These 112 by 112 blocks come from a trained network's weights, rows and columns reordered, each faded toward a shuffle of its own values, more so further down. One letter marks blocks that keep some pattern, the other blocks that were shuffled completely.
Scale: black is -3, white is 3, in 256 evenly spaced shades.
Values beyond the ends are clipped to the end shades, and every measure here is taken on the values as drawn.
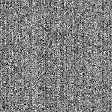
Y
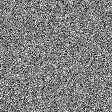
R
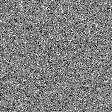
R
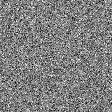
R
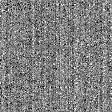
Y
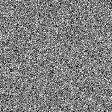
Y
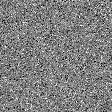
R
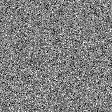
R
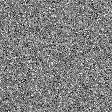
R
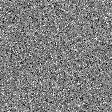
R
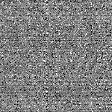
Y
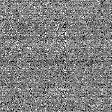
Y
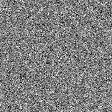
Y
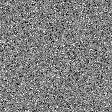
R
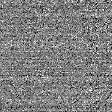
Y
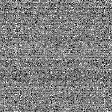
Y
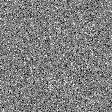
R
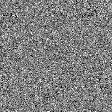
Y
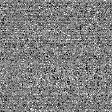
Y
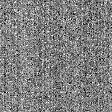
Y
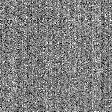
Y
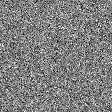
R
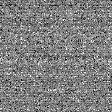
Y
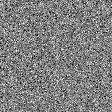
R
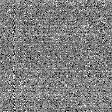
Y
